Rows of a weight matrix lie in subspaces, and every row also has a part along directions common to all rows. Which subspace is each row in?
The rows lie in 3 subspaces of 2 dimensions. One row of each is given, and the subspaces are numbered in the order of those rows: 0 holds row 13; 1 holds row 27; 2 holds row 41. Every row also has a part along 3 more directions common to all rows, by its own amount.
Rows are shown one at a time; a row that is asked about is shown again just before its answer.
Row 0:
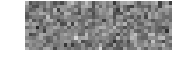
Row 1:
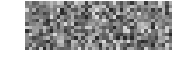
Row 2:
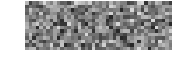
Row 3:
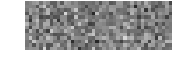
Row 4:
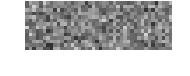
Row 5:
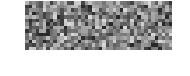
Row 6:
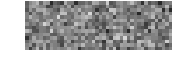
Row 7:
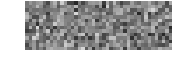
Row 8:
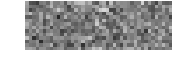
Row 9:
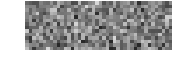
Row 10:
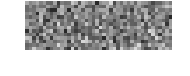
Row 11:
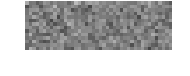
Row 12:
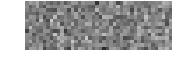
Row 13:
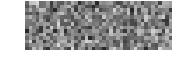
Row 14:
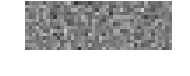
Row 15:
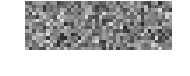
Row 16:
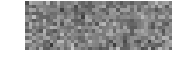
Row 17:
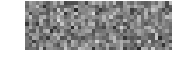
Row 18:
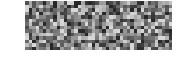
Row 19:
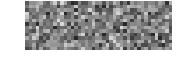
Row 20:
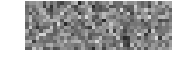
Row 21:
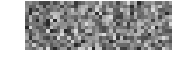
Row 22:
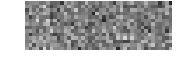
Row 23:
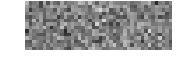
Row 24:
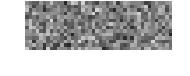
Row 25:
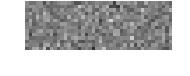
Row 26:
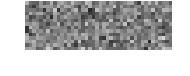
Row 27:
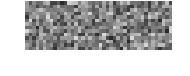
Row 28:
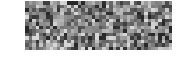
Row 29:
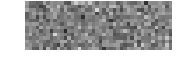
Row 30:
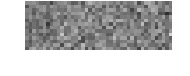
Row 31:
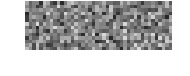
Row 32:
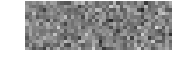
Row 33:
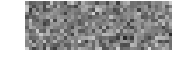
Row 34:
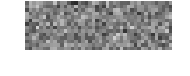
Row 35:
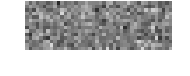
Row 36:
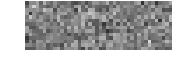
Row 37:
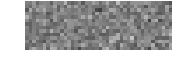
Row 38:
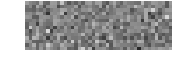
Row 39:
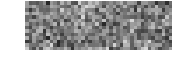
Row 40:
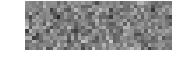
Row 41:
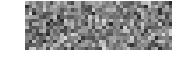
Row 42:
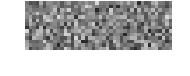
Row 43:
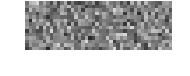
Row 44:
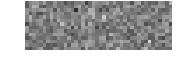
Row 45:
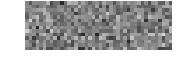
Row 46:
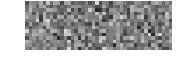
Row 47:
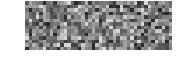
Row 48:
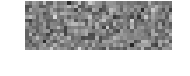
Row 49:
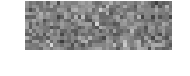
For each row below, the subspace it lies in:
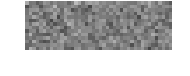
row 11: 2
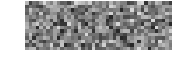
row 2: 2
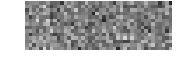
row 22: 1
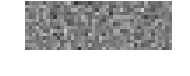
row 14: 2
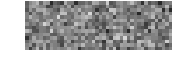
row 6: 1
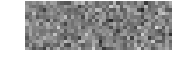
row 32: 2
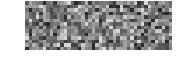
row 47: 2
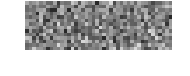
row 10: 0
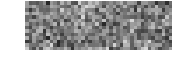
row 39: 0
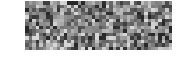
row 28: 1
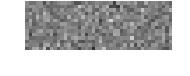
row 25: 2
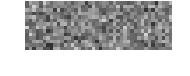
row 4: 1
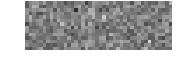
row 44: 1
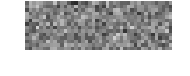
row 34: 1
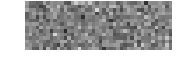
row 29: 2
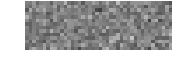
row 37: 2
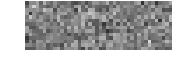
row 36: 1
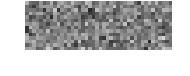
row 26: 1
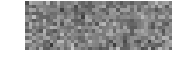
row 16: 0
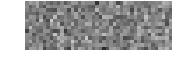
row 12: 0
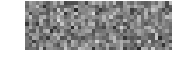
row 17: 1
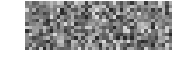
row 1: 1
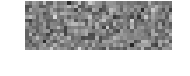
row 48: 2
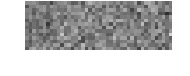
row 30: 2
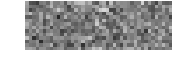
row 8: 0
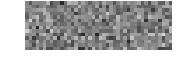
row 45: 1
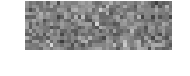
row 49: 0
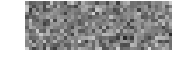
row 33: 2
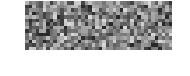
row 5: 2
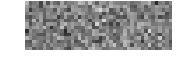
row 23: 0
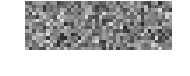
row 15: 2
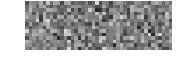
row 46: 0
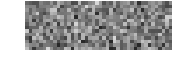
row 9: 0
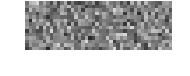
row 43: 0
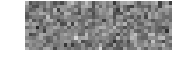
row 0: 1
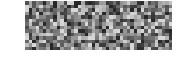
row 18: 2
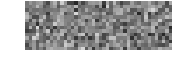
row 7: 1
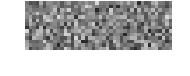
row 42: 0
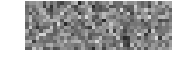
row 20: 0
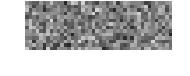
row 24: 2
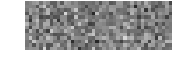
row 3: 1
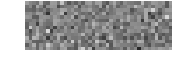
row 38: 1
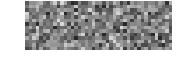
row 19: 1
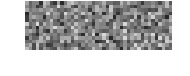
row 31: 1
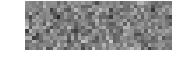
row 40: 0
